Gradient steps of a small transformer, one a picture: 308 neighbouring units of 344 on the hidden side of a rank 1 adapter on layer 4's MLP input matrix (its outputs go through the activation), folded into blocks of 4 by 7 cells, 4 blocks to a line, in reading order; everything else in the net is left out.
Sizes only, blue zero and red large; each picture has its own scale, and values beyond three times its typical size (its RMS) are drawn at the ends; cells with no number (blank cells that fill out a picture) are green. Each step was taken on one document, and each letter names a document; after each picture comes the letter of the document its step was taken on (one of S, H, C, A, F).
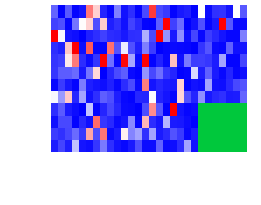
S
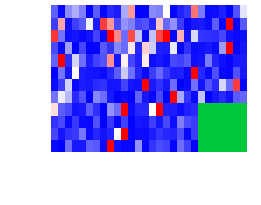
S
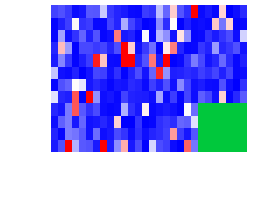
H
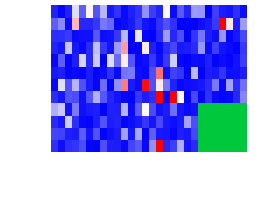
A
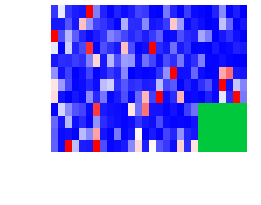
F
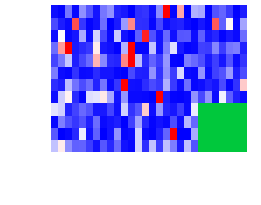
H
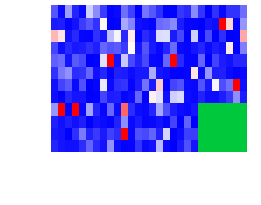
S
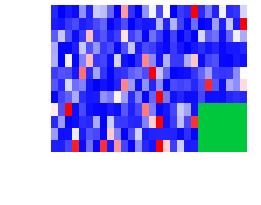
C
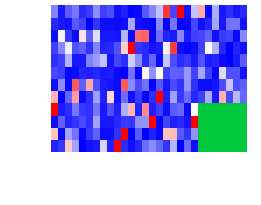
H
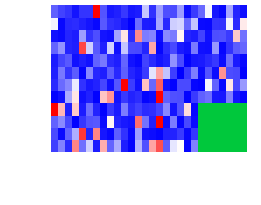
C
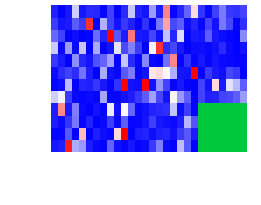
S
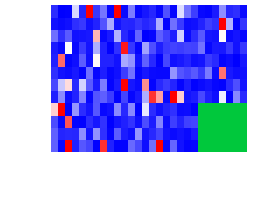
A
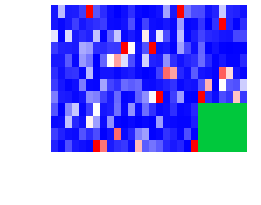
F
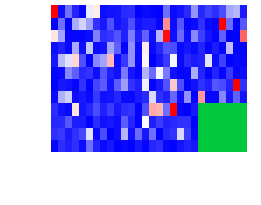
S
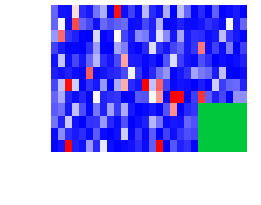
A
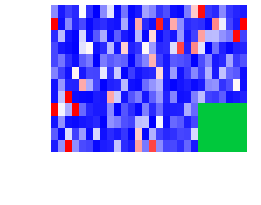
C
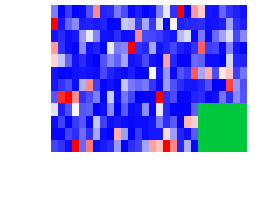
H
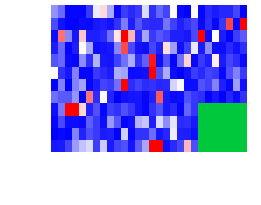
C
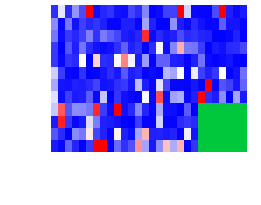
F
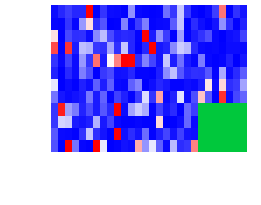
F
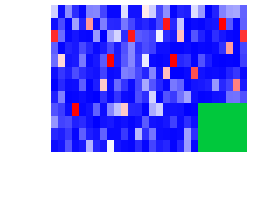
S
